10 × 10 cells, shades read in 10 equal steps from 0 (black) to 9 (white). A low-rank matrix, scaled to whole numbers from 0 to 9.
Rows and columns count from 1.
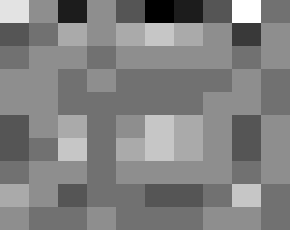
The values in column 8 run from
3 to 5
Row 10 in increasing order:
4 4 4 4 4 4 5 5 5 5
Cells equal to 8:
1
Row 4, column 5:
4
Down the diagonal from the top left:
8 4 5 5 4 7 6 5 7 4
